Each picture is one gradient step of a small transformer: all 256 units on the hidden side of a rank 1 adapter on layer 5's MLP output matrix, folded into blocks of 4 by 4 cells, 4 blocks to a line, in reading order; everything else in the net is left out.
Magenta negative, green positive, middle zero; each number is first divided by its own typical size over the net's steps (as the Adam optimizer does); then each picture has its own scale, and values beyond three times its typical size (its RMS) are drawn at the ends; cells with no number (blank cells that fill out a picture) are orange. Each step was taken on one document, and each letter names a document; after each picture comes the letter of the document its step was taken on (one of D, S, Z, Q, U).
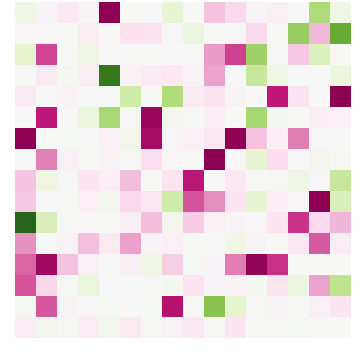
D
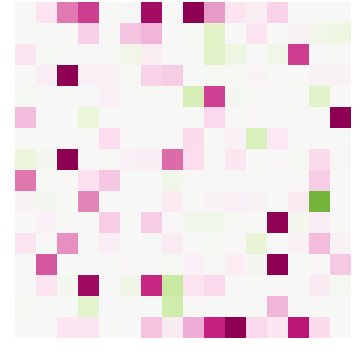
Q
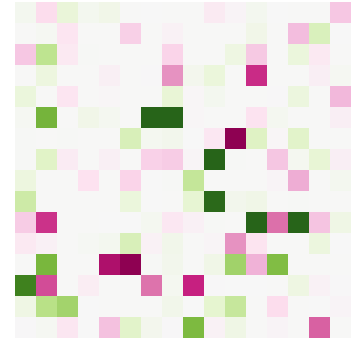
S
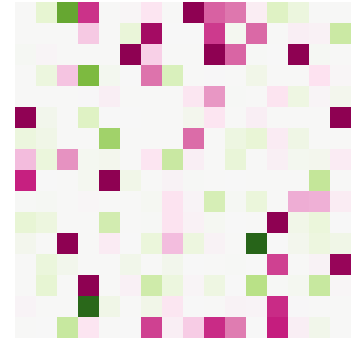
Q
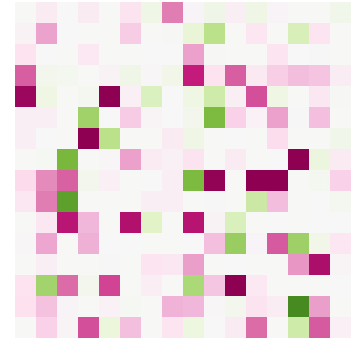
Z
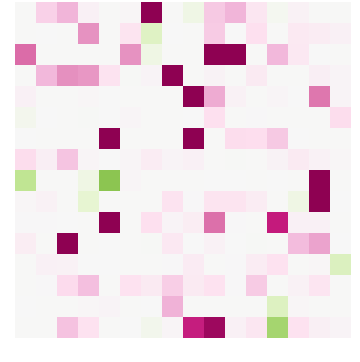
Q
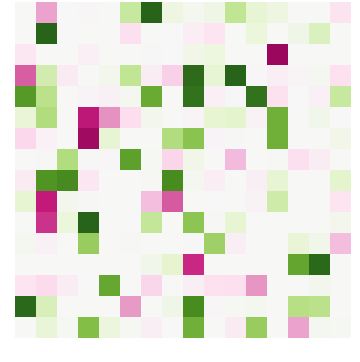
Z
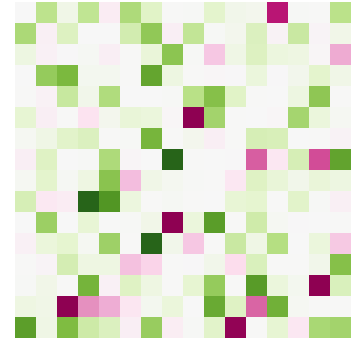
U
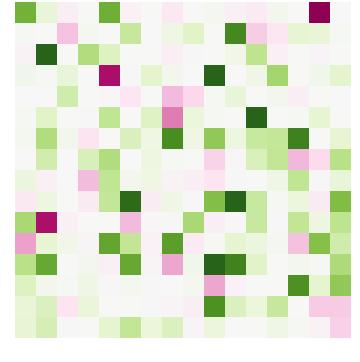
D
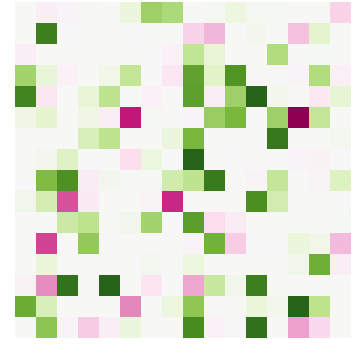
Z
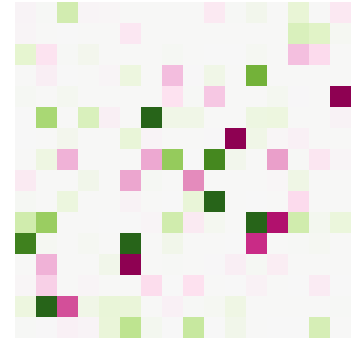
S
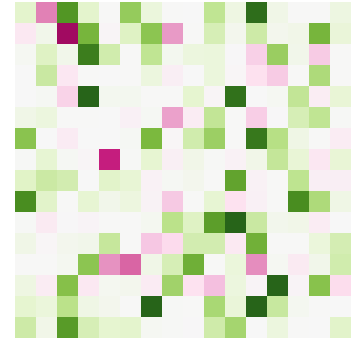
U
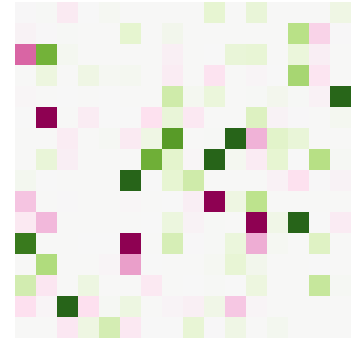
S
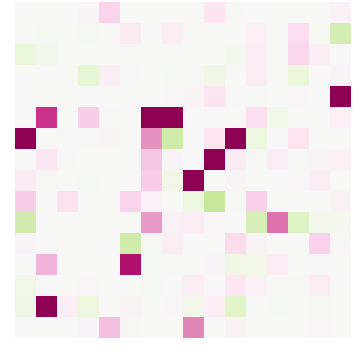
S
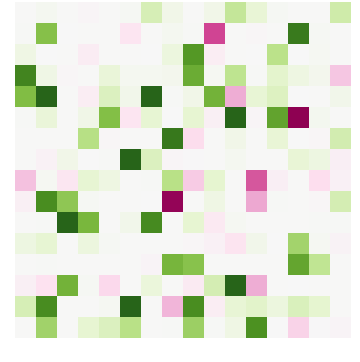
Z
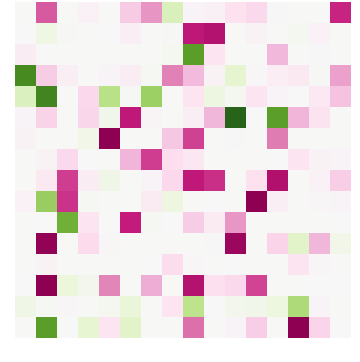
Z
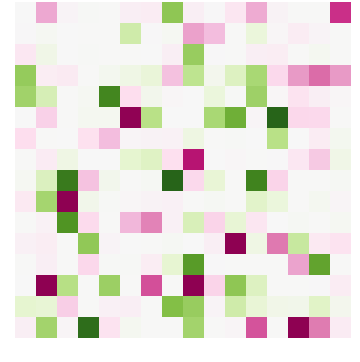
Z
